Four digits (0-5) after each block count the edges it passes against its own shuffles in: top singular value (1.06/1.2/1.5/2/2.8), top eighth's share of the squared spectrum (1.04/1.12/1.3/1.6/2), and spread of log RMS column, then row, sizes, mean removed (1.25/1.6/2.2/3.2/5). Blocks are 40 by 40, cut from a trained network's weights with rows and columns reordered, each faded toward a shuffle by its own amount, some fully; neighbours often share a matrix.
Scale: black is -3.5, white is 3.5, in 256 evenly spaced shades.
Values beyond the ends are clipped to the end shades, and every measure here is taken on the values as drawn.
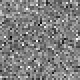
0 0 0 0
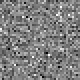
2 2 0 0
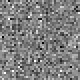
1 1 1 0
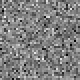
0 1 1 0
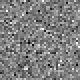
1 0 0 0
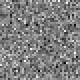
0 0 0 0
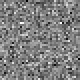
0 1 0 0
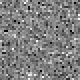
0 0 0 0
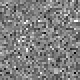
1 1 1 0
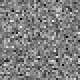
3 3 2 1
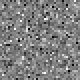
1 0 0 0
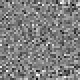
2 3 0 2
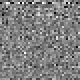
3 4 0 2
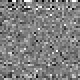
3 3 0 2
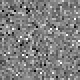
1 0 0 0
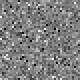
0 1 0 0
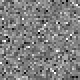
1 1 0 0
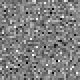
0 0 0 0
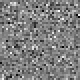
1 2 0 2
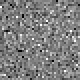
0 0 0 0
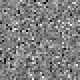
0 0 0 0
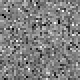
1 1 0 0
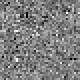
2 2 1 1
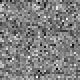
1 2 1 0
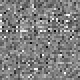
3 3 0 2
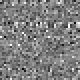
2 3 0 2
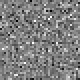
1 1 0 1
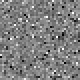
1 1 0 0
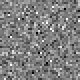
1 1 0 0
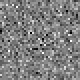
2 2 0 1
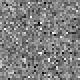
1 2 0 1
